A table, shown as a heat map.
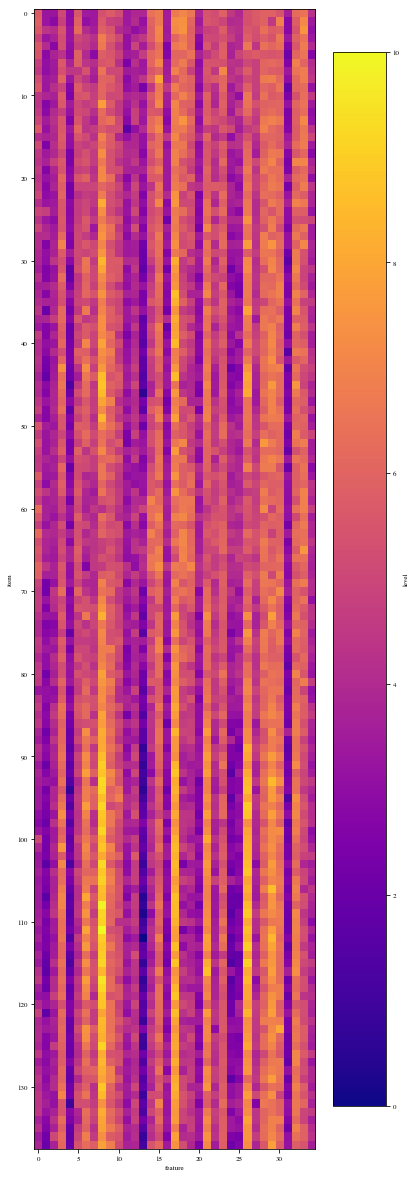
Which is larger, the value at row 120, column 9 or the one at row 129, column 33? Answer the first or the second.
the first
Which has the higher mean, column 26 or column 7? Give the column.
26
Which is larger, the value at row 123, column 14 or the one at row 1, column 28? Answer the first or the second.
the second
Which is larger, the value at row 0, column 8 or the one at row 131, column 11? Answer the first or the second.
the first
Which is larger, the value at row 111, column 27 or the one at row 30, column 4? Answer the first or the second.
the first
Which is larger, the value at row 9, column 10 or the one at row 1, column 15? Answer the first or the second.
the second
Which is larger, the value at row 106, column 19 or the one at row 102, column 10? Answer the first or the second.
the second
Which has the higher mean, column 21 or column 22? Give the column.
21
